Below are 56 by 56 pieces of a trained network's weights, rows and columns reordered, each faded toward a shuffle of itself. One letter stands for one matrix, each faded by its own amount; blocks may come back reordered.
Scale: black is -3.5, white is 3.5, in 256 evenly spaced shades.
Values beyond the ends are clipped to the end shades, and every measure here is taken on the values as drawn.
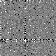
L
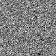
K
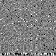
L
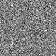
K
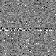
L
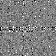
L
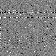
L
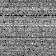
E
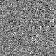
K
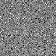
K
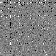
L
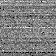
E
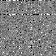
L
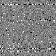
L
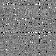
L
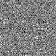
K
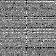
E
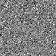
K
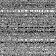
E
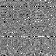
L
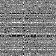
E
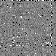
L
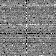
E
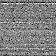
E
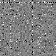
L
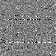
L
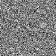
K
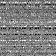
E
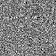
K
